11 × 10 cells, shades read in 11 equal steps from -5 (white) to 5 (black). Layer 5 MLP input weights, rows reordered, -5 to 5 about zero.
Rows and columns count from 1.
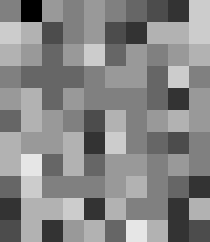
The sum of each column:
-3 -13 4 -9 2 -6 -5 0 6 -7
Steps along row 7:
up same down up down up up up down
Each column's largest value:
3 5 3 1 3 2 3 2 3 3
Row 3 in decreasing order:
1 1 0 -1 -1 -1 -1 -2 -2 -3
